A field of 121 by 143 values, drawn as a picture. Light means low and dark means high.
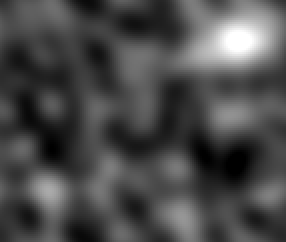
Mirror symmetry: none. Lone odd cells: none. Grain: smooth. Dips: one, in the top right. Histogram: skewed, a long tail of low values. Ninth with the lowest average: top right. Roughest part: top right.
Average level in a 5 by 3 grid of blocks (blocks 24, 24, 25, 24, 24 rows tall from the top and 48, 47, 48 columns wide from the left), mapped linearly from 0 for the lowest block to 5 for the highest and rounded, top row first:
440
532
543
435
434
